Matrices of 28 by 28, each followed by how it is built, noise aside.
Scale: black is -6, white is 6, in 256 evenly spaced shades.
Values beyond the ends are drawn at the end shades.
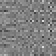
low rank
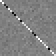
diagonal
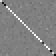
diagonal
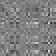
low rank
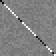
diagonal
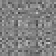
low rank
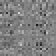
low rank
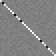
diagonal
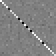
diagonal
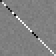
diagonal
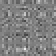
low rank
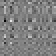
low rank
